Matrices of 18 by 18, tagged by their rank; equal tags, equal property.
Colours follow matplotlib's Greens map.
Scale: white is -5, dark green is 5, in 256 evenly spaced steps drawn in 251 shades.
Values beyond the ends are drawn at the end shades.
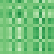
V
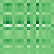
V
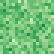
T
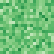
T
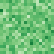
T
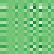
V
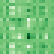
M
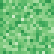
T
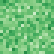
T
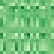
M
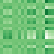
V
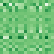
M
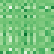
M
